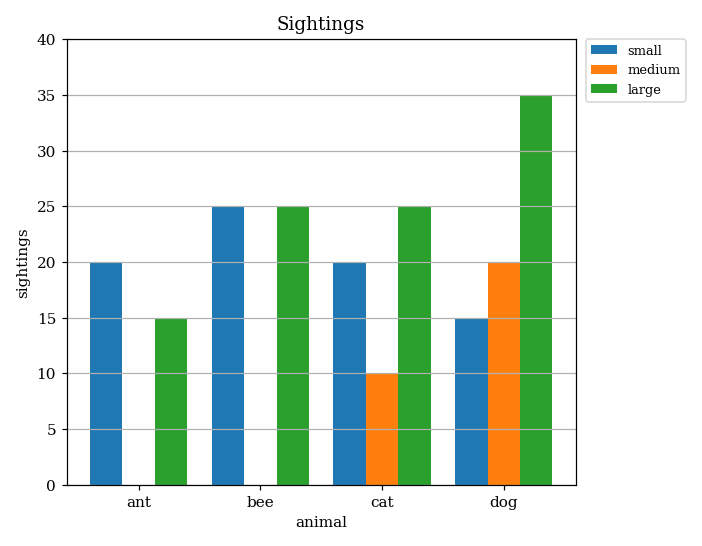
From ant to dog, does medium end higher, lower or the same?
higher
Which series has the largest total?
large
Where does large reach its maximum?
dog
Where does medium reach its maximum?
dog
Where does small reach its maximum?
bee
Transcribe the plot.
Title: Sightings
x-axis: animal, ticks ant bee cat dog
y-axis: sightings, ticks 0 5 10 15 20 25 30 35 40
Legend: small, medium, large
Values:
small: 20 25 20 15
medium: 0 0 10 20
large: 15 25 25 35
